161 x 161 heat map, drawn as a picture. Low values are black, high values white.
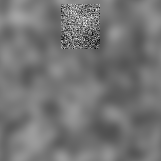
No single row or column stands out from its neighbours. A few values lie far out on both sides of the bulk. The top middle is the roughest part. In the top middle lies a patch that is rougher than the rest.
